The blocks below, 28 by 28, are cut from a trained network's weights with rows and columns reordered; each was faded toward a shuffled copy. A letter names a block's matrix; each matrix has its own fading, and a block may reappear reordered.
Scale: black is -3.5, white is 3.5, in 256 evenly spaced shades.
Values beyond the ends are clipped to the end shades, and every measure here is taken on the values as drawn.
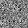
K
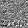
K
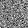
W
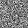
W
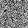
W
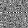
K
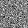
W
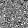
W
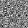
K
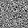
K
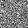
W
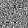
K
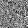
W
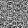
K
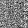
W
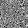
W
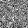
W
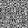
K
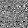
K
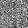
W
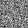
W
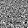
K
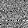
K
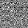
K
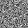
W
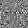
K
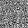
K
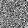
W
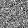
W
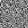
K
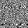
K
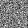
W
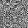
K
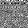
K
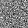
W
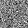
W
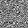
K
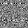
K
